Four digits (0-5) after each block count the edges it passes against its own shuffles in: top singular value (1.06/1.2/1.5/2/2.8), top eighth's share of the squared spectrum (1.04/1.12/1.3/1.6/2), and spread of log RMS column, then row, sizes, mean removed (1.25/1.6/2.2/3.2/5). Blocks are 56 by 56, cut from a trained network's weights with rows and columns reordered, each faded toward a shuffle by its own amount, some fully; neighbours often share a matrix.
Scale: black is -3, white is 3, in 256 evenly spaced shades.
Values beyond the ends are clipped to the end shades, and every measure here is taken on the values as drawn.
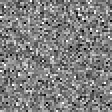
0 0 0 0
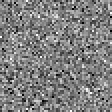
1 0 0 0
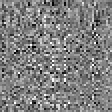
3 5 3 2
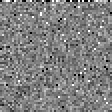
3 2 0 1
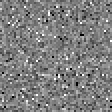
1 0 0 0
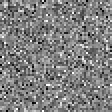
2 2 1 1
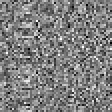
4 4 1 0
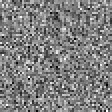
3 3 1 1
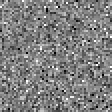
0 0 0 0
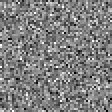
2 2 0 0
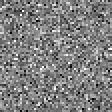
0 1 0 0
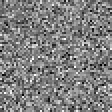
0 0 0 0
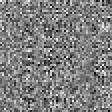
4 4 3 1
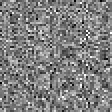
3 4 2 1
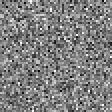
0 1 0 0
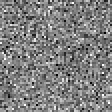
1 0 0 0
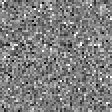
1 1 0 0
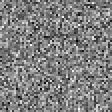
1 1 0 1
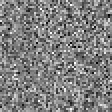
2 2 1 0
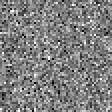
2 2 0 0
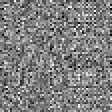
4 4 3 0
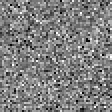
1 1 0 0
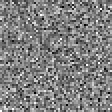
2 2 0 0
